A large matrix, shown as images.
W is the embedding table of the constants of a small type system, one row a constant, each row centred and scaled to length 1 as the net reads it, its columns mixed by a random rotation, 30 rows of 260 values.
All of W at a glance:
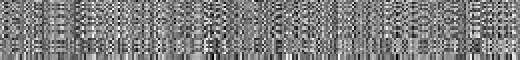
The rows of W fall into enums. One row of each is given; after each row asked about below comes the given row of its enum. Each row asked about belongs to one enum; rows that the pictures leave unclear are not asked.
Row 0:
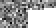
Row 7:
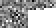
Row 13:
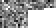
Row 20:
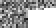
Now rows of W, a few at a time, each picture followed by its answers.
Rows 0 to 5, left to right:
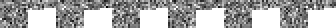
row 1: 13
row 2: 20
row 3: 13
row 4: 20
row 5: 0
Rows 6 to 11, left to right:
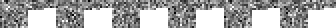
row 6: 13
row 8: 20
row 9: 0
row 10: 13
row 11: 0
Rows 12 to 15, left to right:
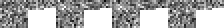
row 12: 20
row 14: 13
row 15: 20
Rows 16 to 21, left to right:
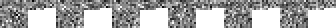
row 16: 7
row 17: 13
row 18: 13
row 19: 0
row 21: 20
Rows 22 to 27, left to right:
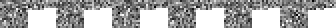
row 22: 0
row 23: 20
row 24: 0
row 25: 0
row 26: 20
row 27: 7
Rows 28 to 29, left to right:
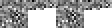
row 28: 7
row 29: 7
